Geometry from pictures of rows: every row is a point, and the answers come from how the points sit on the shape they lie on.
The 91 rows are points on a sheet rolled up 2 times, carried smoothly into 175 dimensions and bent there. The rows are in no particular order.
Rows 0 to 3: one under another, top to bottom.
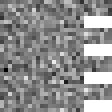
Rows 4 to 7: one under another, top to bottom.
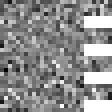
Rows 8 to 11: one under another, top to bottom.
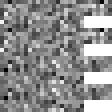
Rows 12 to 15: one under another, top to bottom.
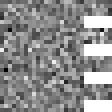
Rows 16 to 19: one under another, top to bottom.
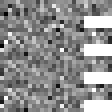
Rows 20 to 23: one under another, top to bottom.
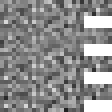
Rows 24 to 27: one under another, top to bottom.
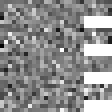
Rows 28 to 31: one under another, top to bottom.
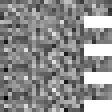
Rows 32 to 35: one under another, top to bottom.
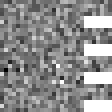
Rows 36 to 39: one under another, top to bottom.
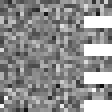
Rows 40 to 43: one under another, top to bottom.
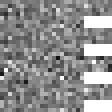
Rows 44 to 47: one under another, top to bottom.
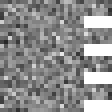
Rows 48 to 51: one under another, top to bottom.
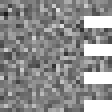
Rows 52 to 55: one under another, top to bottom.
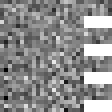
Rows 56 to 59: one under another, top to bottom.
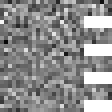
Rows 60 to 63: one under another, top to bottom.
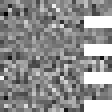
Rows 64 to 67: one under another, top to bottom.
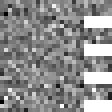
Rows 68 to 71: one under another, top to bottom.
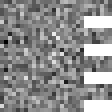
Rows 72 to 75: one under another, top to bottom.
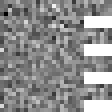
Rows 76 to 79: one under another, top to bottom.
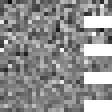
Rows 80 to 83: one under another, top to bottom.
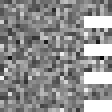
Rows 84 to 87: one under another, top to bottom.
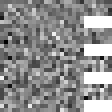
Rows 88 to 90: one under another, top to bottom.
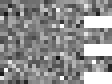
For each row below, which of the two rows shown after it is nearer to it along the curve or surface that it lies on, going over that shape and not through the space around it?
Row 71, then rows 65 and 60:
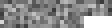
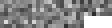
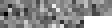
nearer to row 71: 65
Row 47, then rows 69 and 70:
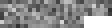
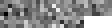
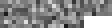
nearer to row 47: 70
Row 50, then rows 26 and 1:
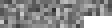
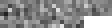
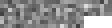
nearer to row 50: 1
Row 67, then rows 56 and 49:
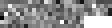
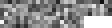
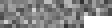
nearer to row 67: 56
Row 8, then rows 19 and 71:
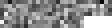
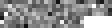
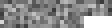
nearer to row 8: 19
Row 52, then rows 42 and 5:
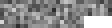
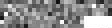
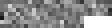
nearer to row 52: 5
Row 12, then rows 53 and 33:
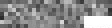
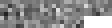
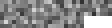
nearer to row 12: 33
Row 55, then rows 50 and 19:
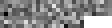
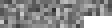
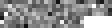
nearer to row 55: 50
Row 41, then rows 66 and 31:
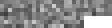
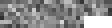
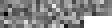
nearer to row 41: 66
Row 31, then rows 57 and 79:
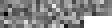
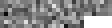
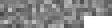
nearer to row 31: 57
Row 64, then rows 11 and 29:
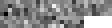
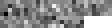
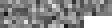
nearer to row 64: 11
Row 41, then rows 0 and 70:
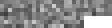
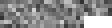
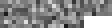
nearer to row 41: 0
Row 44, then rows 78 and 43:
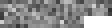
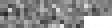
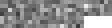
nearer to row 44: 43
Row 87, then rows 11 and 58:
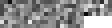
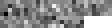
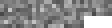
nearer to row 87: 11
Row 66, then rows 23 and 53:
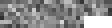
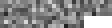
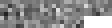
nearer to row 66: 23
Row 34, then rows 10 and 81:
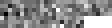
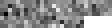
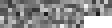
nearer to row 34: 10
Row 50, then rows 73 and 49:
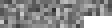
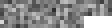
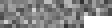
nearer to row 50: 73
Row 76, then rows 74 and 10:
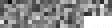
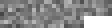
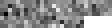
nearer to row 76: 10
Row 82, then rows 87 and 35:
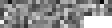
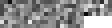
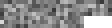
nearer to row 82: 87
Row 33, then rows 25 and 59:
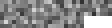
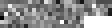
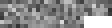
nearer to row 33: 59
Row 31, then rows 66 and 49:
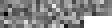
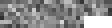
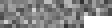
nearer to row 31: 49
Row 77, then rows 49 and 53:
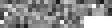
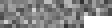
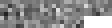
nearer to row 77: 49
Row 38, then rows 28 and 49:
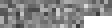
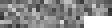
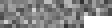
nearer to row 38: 28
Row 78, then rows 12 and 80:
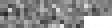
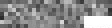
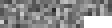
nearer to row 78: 80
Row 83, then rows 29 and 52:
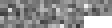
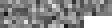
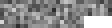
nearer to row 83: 52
